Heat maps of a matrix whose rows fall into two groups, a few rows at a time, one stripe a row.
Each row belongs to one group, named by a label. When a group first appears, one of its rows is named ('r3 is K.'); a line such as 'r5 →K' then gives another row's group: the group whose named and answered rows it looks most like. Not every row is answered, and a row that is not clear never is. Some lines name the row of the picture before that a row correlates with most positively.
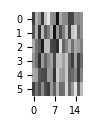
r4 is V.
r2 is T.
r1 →V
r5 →V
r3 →V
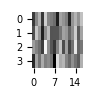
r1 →T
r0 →T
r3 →V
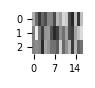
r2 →T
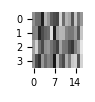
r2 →T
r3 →V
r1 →V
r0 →T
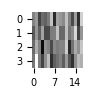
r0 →V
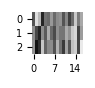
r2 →V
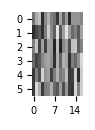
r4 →V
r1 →V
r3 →V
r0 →T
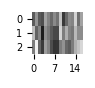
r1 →T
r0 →T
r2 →T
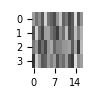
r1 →T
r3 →T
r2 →V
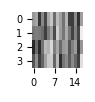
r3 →V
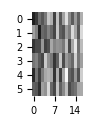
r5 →V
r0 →V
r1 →V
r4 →V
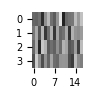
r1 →V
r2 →V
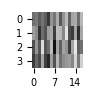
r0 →V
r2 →V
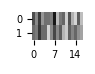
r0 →V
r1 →V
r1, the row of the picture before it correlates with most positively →1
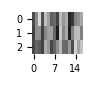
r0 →T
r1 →T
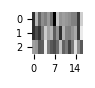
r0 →V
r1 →V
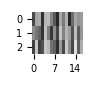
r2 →T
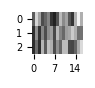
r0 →T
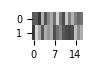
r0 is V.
